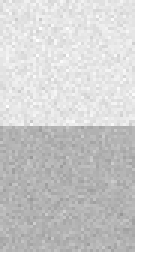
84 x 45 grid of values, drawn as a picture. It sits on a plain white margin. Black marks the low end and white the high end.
The table splits into 2 rows of 1 panel. Panel 1,1: very high, fine-grained, faint in contrast. Panel 2,1: high, fine-grained, faint in contrast.
